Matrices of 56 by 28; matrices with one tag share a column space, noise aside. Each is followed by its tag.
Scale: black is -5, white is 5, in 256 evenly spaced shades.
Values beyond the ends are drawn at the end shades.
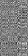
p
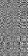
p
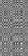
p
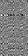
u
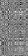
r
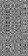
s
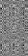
s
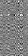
u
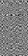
u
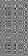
s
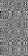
r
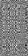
s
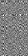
u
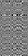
u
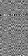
u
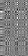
r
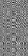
p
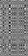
s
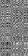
p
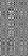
r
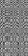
p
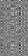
s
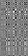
r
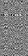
u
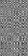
p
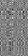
r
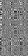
r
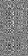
s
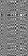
u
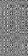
s
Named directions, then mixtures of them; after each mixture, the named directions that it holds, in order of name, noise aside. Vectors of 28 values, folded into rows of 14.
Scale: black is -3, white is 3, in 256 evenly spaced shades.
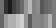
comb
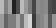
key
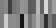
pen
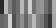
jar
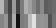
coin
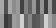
jar, pen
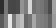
comb, jar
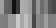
comb, key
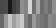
comb, jar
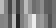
coin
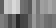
comb, key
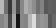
coin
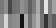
pen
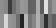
pen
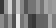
coin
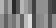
key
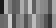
jar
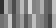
jar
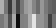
coin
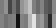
coin, jar
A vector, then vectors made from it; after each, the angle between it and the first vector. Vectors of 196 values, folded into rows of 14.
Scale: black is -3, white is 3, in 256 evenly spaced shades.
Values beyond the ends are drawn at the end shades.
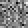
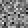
orthogonal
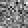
nearly parallel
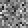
orthogonal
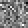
nearly opposite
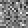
nearly opposite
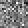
nearly opposite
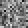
partly aligned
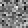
orthogonal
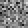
nearly parallel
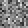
partly aligned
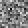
partly opposed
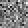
nearly parallel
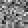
partly opposed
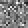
nearly opposite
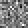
nearly opposite
